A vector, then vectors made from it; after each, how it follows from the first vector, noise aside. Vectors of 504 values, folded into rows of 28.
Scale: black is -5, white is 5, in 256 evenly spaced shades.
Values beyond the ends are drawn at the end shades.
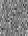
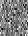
scaled up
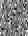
scaled up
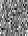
scaled up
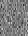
sign-scrambled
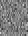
sign-scrambled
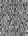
sign-scrambled
